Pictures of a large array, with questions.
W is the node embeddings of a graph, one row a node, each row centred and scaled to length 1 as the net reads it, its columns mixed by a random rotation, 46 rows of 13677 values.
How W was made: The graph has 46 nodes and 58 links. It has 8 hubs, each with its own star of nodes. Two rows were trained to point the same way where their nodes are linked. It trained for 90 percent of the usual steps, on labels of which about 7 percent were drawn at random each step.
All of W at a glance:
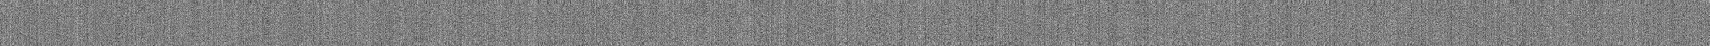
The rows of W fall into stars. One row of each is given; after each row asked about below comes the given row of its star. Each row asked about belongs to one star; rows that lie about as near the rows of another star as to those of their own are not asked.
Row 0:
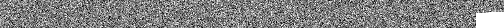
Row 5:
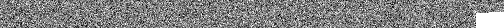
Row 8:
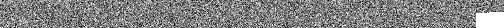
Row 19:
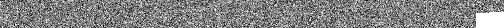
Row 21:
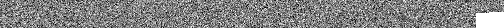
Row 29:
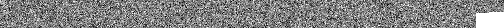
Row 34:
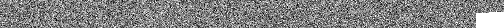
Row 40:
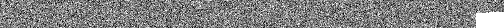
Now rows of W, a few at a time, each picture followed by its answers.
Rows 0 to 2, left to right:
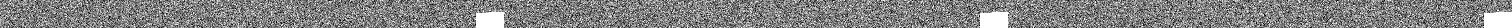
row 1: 0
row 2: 0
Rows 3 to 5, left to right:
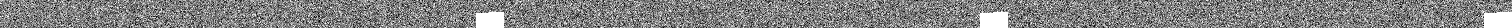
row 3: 0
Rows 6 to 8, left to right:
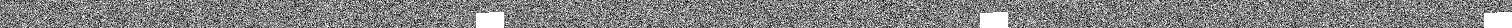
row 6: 21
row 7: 34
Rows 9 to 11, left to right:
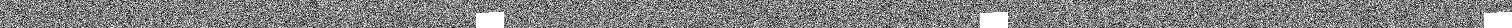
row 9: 5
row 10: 34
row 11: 19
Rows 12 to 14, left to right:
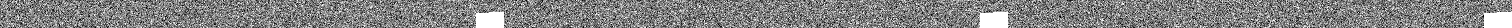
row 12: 5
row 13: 5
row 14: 0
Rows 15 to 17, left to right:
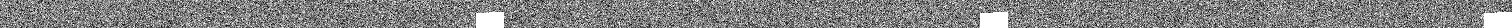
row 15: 40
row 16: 29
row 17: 8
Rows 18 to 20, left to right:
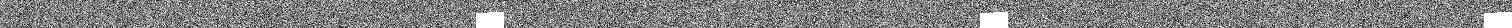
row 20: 8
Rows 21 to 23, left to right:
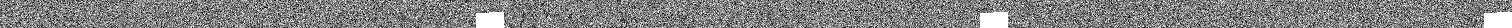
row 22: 19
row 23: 8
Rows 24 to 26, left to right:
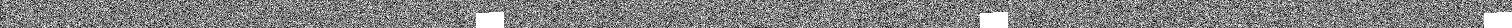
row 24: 5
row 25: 21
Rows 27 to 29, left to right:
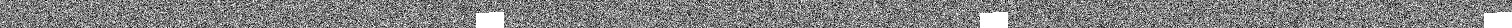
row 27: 34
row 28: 5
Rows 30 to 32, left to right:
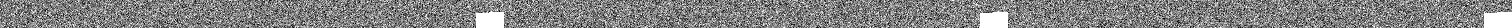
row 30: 19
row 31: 5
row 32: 29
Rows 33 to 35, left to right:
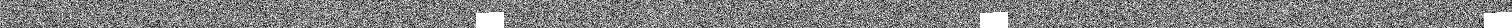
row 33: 34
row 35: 21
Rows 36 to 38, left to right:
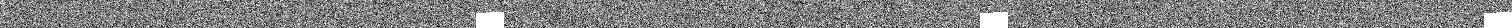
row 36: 40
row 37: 29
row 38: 29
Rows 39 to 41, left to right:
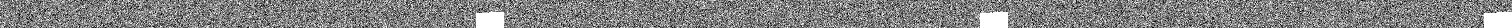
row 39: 19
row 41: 21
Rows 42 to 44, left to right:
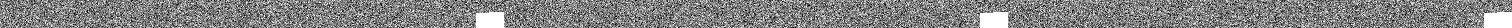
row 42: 8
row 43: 8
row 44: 34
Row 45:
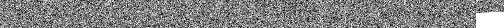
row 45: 19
